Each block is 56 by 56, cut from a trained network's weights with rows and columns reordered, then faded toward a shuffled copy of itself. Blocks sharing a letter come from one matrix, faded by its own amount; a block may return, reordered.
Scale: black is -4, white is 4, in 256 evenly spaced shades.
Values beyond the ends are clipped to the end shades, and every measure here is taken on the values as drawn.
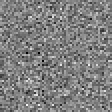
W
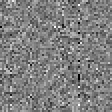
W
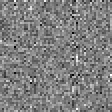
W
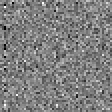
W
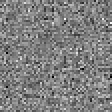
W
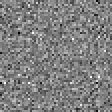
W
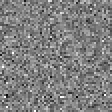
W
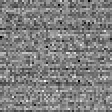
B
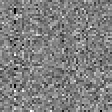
W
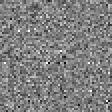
W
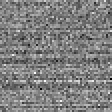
B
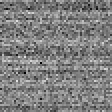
B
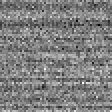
B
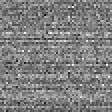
B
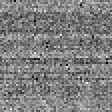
B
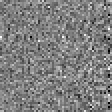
W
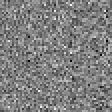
W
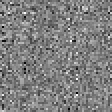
W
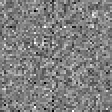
W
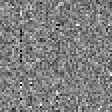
W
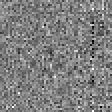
W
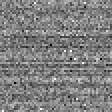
B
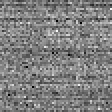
B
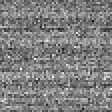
B
